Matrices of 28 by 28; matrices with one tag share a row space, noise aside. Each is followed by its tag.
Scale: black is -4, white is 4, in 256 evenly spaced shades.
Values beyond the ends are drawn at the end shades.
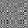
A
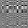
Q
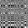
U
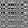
U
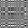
U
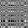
U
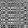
U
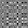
Q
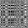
U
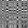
Q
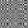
A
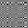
A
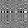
A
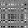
U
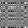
U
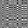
Q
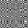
A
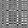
Q
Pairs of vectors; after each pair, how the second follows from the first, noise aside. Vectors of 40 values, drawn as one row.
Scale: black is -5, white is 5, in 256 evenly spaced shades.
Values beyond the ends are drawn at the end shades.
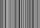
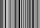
scaled up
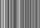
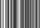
scaled up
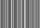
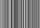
sign-scrambled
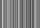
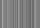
shrunk
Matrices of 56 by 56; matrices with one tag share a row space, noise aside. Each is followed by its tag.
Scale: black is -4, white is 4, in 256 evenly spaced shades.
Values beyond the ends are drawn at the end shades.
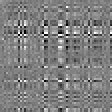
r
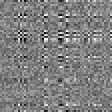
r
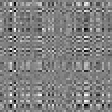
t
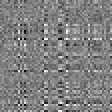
r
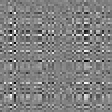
t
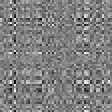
t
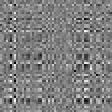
t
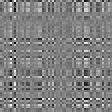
t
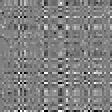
r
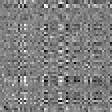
r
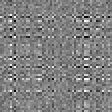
t
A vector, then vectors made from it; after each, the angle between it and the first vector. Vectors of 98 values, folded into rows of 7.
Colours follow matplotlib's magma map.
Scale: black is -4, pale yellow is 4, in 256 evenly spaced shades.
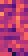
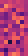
orthogonal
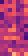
nearly opposite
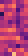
nearly opposite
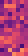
partly opposed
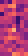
nearly opposite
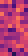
nearly parallel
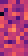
partly opposed
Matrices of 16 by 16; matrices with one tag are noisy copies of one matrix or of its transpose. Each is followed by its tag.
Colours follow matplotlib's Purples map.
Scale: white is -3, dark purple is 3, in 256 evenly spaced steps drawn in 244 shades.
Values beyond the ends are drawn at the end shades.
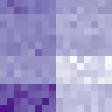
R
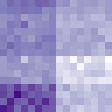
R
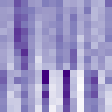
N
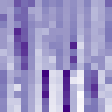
N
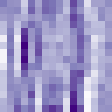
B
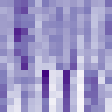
N
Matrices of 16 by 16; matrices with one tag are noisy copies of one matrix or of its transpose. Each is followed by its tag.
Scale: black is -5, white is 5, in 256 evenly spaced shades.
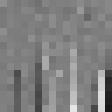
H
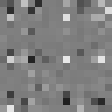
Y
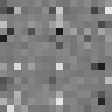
Y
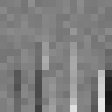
H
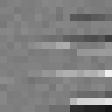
H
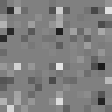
Y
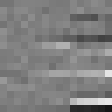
H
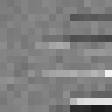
H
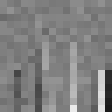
H
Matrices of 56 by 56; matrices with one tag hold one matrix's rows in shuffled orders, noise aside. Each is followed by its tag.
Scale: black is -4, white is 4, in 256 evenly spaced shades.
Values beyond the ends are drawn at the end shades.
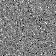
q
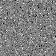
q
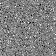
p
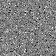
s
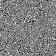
p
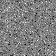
s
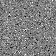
s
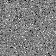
s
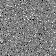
p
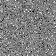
p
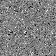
s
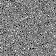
p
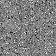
s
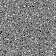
p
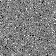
p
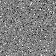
q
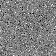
p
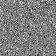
q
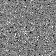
s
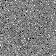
p
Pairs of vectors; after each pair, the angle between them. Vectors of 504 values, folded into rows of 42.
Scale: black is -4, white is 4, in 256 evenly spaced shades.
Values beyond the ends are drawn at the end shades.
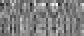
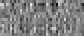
nearly opposite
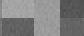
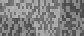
partly aligned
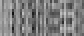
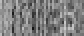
nearly parallel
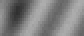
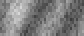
nearly opposite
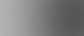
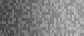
nearly opposite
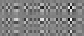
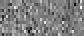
orthogonal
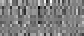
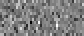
orthogonal
